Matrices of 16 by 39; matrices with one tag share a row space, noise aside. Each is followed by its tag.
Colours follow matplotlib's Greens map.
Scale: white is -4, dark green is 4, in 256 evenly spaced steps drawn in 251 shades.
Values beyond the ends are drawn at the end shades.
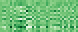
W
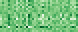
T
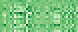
W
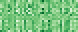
T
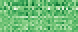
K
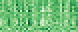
T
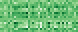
K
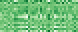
K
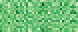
T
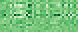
W
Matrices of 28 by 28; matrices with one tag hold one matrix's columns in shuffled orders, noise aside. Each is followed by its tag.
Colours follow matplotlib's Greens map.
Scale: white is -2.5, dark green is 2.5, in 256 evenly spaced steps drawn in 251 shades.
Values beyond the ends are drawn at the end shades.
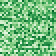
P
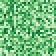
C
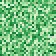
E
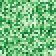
C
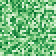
C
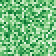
E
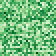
P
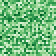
P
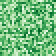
C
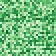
P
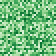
P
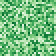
E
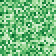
E
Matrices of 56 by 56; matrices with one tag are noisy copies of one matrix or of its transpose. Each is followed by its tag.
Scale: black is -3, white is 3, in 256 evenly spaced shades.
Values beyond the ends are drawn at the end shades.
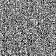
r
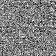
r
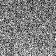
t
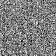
r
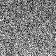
t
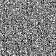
r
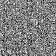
r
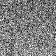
t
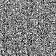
r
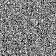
r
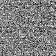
r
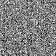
r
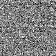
r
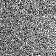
t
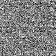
r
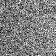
t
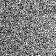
t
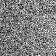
t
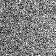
t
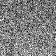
t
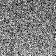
t
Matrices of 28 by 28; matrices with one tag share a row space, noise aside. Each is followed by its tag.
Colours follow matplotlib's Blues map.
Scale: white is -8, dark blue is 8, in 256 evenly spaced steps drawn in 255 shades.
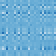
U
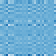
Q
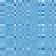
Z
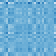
Q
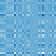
Z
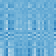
Q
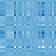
Z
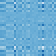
Z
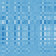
U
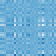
Z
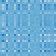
U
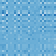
U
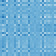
U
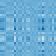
Z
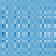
U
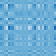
Q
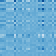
Z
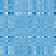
Q
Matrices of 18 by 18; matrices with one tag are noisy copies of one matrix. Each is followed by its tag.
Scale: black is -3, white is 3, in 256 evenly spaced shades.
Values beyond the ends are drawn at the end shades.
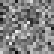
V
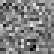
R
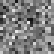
V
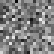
V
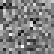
R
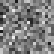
V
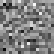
R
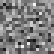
R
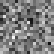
V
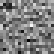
R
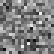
R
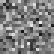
R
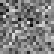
V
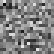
R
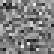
R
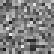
R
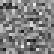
R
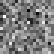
V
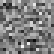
R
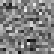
R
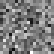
V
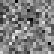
V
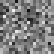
V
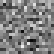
R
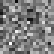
V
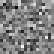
R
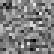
R
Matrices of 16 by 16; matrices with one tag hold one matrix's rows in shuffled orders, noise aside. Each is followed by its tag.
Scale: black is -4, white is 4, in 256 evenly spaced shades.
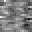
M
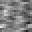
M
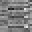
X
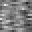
M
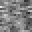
M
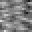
M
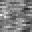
M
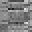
X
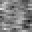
M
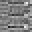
X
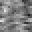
M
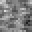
M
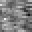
M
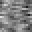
M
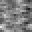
M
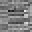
X
